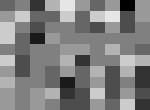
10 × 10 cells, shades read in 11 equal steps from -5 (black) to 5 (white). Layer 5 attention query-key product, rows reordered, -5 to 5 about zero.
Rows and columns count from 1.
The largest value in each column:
3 3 1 2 4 1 3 4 3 2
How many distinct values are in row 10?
6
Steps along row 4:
down down up down same same same same same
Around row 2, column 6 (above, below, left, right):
1 -1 3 3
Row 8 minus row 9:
1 0 -1 -3 -1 1 -2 0 -1 -1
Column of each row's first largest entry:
5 8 1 1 8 1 7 1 7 9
